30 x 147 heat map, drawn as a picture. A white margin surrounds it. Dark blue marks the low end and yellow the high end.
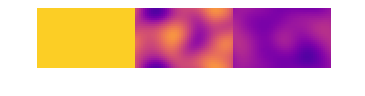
The table splits into one row of 3 panels. Panel 1,1: very high, flat. Panel 1,2: middling, smooth, strong in contrast. Panel 1,3: low, smooth.
